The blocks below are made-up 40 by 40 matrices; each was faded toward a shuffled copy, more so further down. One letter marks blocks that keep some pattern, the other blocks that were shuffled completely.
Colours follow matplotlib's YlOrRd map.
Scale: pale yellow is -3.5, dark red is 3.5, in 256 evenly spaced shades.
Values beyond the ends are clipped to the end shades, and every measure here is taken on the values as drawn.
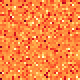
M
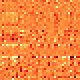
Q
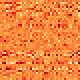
Q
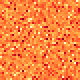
M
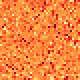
M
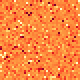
M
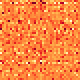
Q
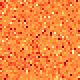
M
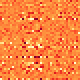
Q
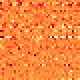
Q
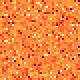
M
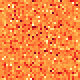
M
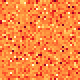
M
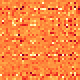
Q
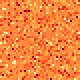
M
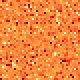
M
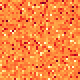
M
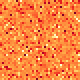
M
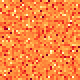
M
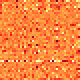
Q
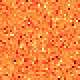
M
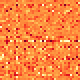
Q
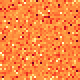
M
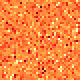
M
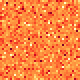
M
